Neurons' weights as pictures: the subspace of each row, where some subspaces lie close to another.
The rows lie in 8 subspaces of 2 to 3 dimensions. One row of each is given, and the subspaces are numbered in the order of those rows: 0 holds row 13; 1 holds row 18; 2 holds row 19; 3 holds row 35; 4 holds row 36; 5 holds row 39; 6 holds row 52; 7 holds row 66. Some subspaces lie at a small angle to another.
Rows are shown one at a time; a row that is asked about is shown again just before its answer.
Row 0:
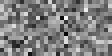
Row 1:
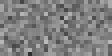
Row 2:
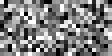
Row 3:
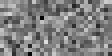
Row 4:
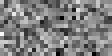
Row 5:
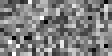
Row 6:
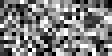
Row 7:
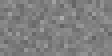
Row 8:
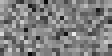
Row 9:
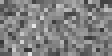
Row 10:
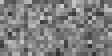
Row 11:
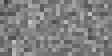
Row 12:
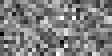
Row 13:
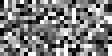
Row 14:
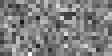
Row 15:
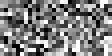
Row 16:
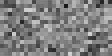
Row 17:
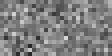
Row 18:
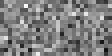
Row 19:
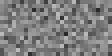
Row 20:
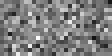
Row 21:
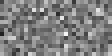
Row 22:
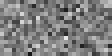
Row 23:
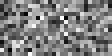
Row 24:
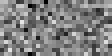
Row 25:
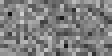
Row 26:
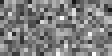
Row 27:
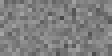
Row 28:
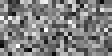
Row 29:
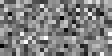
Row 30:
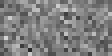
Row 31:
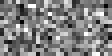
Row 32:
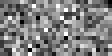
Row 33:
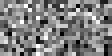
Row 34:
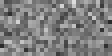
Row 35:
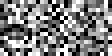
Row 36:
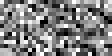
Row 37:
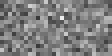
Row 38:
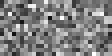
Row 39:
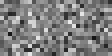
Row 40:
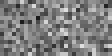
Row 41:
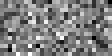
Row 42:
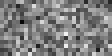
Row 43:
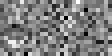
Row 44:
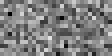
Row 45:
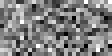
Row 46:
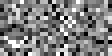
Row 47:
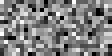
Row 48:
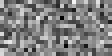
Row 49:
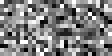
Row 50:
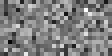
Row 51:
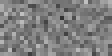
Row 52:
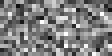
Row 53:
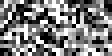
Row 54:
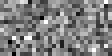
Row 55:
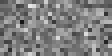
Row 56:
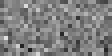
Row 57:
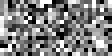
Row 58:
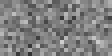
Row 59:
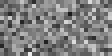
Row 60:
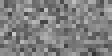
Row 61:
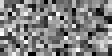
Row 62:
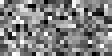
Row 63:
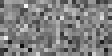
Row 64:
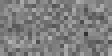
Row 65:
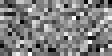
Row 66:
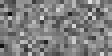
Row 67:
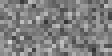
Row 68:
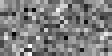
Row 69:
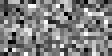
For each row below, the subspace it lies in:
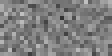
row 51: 0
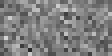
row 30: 1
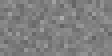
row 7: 4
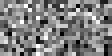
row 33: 1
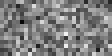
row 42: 6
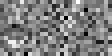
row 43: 3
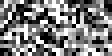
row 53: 6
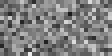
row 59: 7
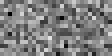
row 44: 4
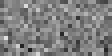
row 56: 1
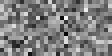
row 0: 3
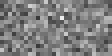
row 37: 3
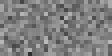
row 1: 0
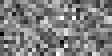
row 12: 5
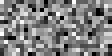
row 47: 2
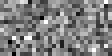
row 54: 7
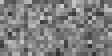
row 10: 0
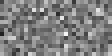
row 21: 2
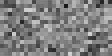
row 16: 6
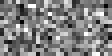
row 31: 2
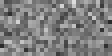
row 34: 1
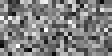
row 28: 5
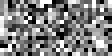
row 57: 5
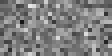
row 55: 2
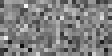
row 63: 1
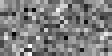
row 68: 6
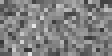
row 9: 0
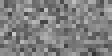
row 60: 6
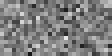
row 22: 7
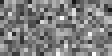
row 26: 0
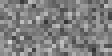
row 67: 7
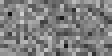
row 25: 4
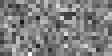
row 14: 1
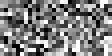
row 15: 1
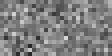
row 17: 6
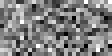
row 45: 6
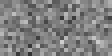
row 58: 5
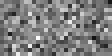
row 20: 5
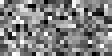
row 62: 3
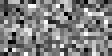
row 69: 0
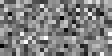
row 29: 7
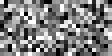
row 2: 5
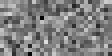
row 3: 7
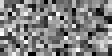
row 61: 3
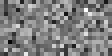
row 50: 0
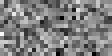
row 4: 5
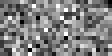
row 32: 4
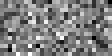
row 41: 5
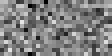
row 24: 2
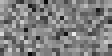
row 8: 2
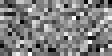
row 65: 6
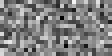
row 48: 1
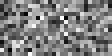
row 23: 3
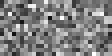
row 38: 3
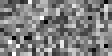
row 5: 7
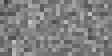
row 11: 2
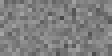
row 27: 0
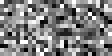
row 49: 4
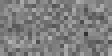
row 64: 2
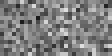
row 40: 7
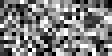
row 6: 4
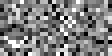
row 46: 3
